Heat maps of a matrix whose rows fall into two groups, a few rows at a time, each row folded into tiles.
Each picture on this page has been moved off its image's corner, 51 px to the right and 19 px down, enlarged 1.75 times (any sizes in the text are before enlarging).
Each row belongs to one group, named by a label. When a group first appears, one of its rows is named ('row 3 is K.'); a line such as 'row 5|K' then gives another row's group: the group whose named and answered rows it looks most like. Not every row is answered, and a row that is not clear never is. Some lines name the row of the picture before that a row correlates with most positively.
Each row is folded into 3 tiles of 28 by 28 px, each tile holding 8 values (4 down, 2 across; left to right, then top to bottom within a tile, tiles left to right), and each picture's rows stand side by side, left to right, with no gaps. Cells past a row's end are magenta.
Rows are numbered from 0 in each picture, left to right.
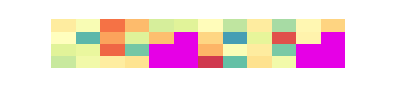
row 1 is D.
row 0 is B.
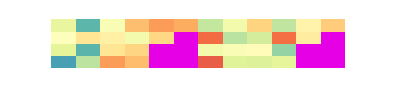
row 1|D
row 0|B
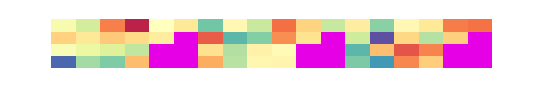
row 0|B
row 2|B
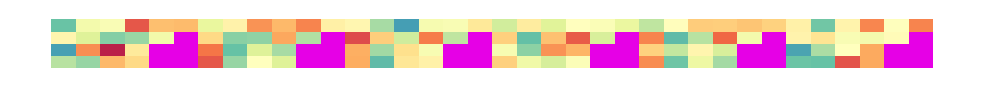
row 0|B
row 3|D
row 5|B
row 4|D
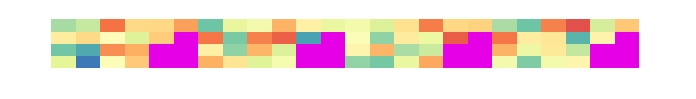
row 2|B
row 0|B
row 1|D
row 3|B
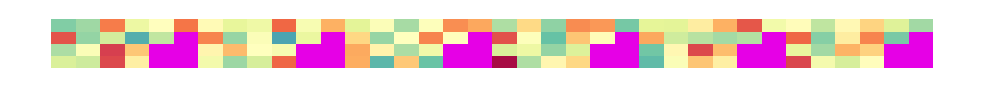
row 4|B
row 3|D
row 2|D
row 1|B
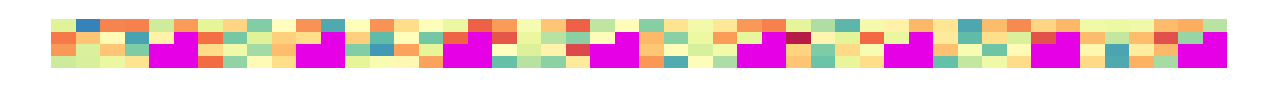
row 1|D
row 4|D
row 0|B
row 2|B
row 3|B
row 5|D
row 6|B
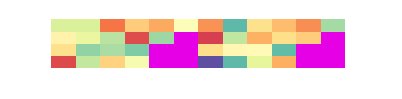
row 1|B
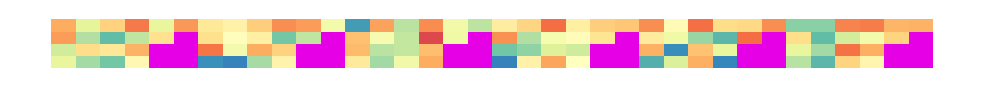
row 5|B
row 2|D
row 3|B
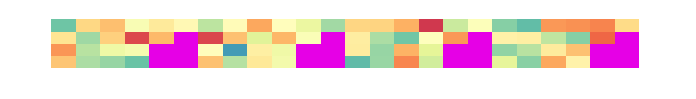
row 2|B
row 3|B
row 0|D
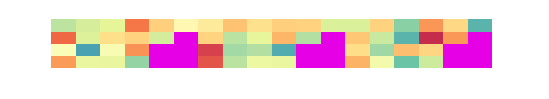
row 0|D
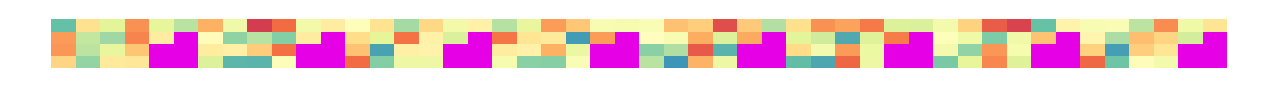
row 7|D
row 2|D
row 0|D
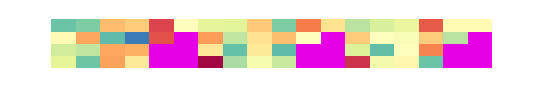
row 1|D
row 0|B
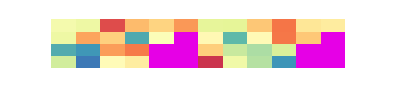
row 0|B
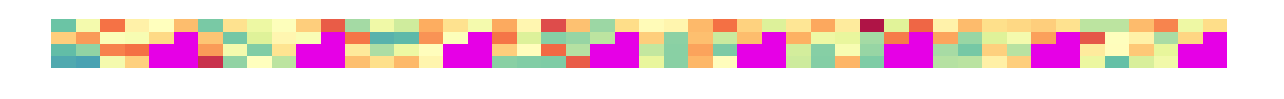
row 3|B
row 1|D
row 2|D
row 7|B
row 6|B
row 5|B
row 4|B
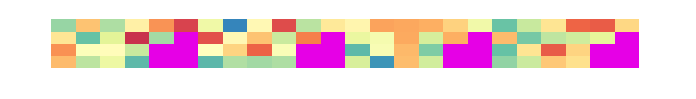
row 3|B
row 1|B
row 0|D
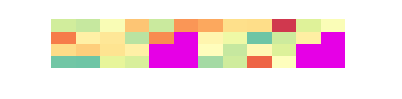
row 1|B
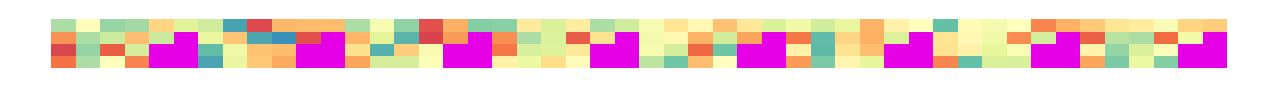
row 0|D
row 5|D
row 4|B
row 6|D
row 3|D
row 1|B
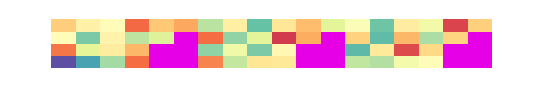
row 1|D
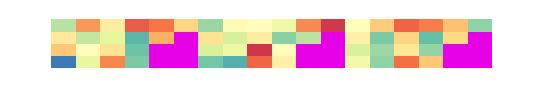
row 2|B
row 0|B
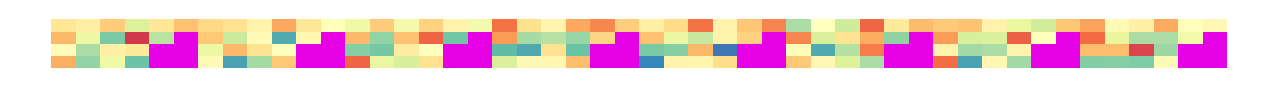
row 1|B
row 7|B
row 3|B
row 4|B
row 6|D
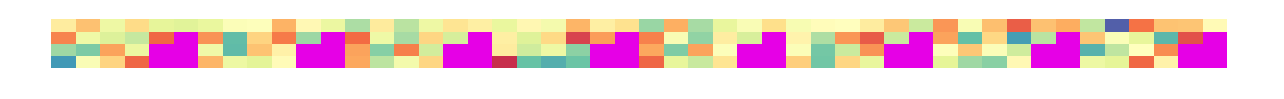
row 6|B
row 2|D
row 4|D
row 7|B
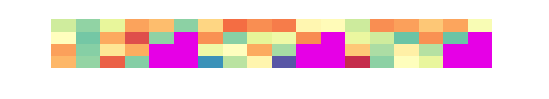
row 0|D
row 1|B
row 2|D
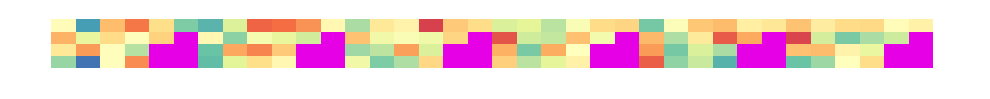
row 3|D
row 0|B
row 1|B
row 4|D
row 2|B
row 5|B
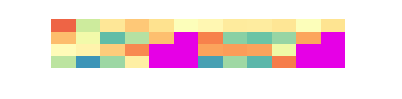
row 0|B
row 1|B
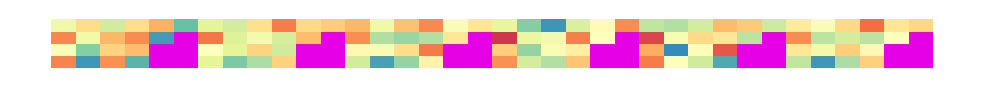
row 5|B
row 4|D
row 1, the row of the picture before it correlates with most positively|1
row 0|D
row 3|D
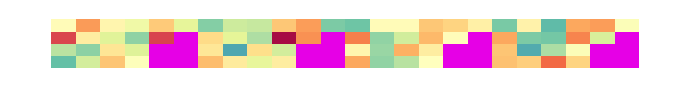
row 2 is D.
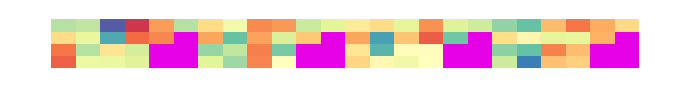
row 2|D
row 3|B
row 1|B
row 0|D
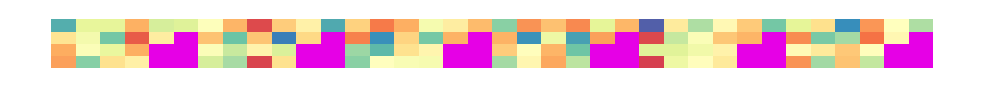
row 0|D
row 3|B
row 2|B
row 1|B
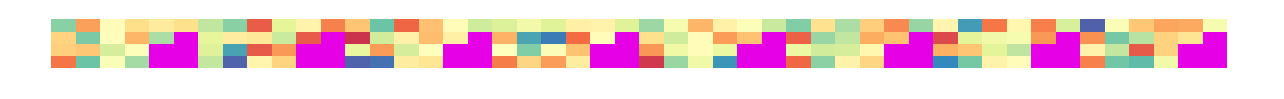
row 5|D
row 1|B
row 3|D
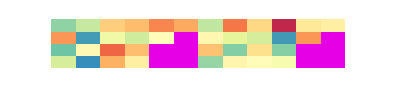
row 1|B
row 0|B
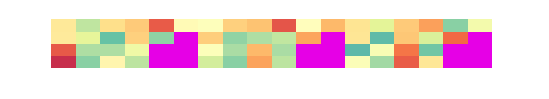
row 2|B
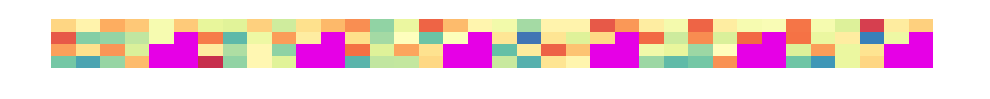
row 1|D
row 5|B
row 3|B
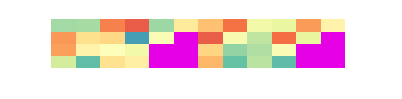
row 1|D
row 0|B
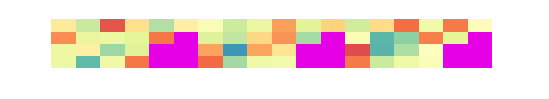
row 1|D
